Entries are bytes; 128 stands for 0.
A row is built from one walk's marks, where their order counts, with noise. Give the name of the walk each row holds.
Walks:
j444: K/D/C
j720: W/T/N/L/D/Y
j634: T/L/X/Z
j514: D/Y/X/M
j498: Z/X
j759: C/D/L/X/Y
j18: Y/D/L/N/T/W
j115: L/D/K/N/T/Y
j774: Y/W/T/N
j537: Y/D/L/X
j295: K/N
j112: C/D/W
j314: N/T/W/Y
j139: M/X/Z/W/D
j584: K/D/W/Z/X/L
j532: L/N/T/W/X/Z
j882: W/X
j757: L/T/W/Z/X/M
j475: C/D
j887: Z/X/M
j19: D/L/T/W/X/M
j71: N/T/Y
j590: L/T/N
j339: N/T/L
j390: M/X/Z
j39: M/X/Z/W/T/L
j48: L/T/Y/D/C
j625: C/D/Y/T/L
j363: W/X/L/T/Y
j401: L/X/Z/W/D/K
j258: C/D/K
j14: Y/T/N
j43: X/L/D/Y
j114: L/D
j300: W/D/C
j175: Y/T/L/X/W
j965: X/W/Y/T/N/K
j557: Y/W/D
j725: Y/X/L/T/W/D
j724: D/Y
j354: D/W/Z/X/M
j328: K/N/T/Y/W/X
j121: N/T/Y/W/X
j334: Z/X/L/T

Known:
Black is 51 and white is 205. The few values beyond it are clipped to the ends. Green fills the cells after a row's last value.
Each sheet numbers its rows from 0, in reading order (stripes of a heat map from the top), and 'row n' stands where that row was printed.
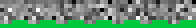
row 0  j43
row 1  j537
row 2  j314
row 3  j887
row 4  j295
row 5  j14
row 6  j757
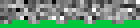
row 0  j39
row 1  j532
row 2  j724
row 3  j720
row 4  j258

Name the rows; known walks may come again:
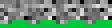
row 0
j514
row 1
j139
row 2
j334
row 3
j39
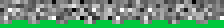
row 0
j759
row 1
j532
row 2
j887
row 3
j725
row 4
j724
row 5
j19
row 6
j757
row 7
j590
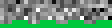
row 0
j295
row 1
j401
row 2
j115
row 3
j390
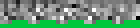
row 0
j14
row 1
j720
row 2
j625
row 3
j537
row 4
j354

